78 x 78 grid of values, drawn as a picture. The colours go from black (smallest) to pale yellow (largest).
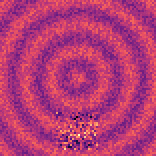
No single row or column stands out from its neighbours. Concentric rings centre on the centre. An odd patch, rougher than its surroundings, sits in the bottom middle. There is no overall slope. The bottom middle is the roughest part. Overall the values sit about 50% of the way up the scale.
